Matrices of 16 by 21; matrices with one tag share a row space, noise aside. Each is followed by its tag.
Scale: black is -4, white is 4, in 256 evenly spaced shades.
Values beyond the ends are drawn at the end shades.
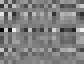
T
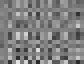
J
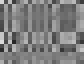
T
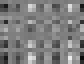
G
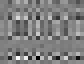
J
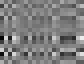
T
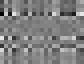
T
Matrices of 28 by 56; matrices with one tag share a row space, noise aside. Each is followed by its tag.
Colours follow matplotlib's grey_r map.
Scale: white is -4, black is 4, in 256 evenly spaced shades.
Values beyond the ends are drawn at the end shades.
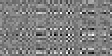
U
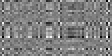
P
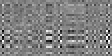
P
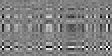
P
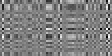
P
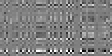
U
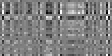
P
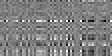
U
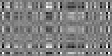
P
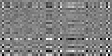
P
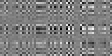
U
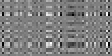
P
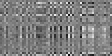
U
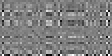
P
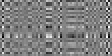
P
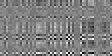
U
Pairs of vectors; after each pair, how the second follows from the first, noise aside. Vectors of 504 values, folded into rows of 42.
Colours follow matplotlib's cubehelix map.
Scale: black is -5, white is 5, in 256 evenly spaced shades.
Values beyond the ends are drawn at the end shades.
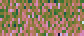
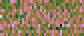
wrapped around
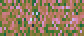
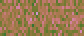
shrunk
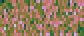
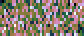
scaled up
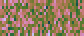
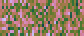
copied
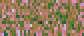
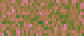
shrunk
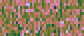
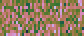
negated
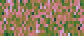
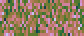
negated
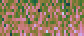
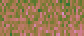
shrunk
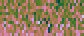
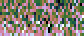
scaled up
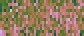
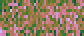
copied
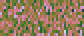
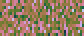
negated
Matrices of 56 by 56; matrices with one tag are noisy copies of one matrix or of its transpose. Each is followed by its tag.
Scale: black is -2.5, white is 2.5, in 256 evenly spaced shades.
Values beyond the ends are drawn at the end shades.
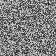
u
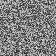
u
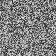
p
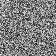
u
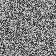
u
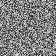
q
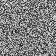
q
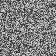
p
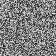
u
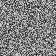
q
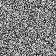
q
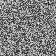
u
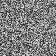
p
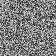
u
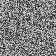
u
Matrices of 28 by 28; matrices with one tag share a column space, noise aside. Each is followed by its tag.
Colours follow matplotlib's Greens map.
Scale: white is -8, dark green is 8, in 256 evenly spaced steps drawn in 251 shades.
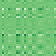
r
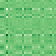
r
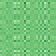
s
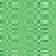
s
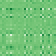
r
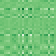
r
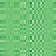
s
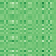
s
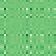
r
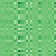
s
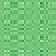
s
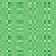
s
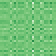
s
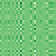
s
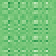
s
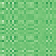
s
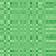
s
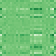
r
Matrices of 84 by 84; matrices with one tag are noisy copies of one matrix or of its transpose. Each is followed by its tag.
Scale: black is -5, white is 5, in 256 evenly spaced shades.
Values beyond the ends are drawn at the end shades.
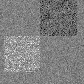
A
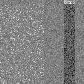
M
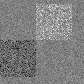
A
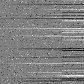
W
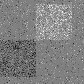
A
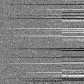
W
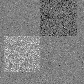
A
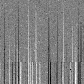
W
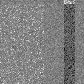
M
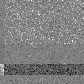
M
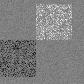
A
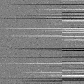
W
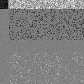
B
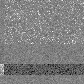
M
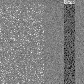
M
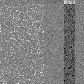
M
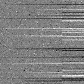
W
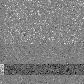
M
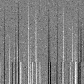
W
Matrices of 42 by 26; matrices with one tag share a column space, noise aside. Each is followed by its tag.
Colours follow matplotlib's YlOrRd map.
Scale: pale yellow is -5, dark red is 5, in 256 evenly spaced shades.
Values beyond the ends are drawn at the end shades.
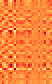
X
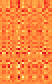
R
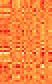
R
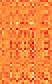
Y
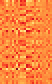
X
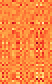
Y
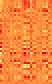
R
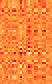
R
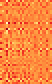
Y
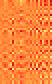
X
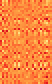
X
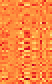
Y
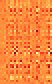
R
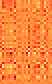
R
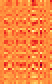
X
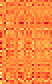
Y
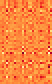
R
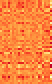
R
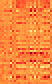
R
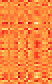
Y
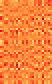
X
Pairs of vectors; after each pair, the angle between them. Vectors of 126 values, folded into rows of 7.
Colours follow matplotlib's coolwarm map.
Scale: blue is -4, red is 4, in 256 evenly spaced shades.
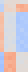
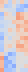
nearly opposite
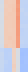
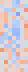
partly opposed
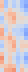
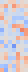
partly opposed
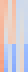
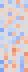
partly opposed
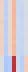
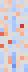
partly opposed
